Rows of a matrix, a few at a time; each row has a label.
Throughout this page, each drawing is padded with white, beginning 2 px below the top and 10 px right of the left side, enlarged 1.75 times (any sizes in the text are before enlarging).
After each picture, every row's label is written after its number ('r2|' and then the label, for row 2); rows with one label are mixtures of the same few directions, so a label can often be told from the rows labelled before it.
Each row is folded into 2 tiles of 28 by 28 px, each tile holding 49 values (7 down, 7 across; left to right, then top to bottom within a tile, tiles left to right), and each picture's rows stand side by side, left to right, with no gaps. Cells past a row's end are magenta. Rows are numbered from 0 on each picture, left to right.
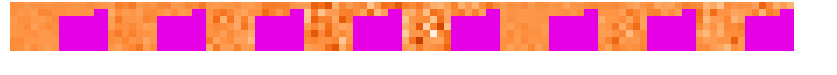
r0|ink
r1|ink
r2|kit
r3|ink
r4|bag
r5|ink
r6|bag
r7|ink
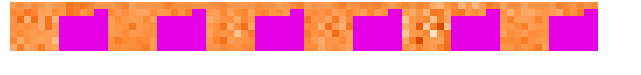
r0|kit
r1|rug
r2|bag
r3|bag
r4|bag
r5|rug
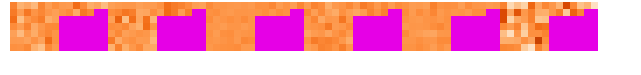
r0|ink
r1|kit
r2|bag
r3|rug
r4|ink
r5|ink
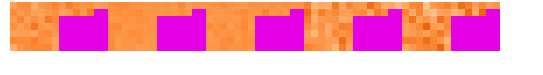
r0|rug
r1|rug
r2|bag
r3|ink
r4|rug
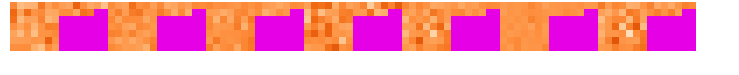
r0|ink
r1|rug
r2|kit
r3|ink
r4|bag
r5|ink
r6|bag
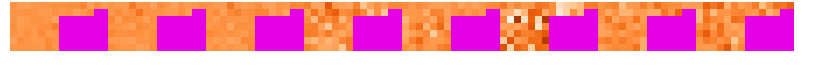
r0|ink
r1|rug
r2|rug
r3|rug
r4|bag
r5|kit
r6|rug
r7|ink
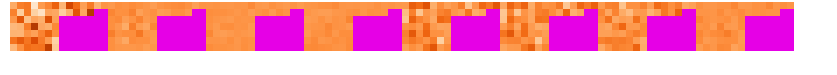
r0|rug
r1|bag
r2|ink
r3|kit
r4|ink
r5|ink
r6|rug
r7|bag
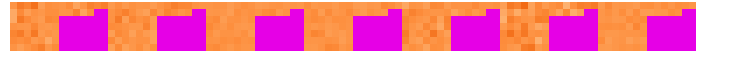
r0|ink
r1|kit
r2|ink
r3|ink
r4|bag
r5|ink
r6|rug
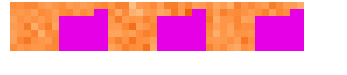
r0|bag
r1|rug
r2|ink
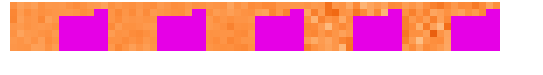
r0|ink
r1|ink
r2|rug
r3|rug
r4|bag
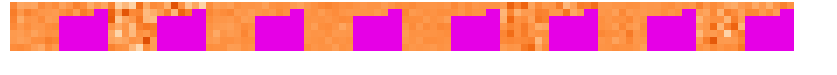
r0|ink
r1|ink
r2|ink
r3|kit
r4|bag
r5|ink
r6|bag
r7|bag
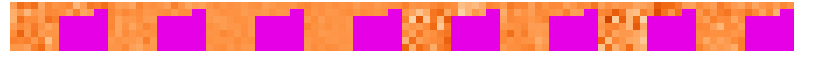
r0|ink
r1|ink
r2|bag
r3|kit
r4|kit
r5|ink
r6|kit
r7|rug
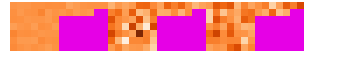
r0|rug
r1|bag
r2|ink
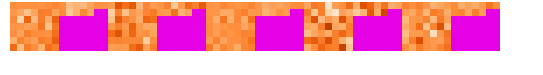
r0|kit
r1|ink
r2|kit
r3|rug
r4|bag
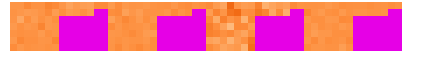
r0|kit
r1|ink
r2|rug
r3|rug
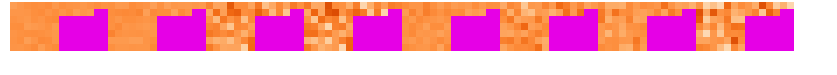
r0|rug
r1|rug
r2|rug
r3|rug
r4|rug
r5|rug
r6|ink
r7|ink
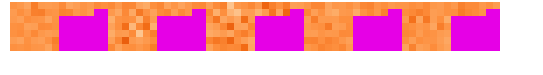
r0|rug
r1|bag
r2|rug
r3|rug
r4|kit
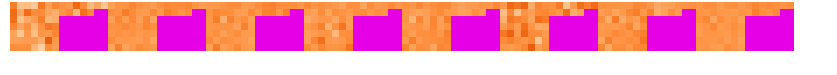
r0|ink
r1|kit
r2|kit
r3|bag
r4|kit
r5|ink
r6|kit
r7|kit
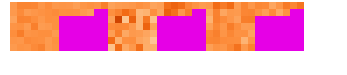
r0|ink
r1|kit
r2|ink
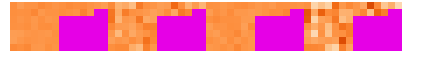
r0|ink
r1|ink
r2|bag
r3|ink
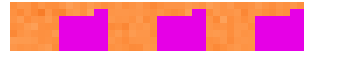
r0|rug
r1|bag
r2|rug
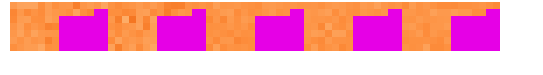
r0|ink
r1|kit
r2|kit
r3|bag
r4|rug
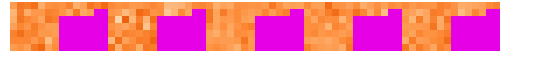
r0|ink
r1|kit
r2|ink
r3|rug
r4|kit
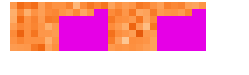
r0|ink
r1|bag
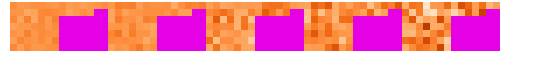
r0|kit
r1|ink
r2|kit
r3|ink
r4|rug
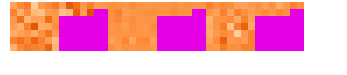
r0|rug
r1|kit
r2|bag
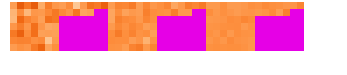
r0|ink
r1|ink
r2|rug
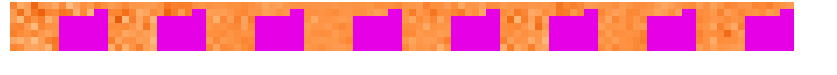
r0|rug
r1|kit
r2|kit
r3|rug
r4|rug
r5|kit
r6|kit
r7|bag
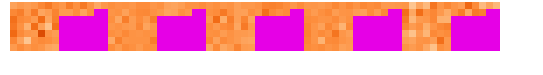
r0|bag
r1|kit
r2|kit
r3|bag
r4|ink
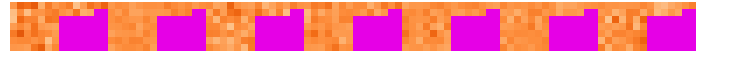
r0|ink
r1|rug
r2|rug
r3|ink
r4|bag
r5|kit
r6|kit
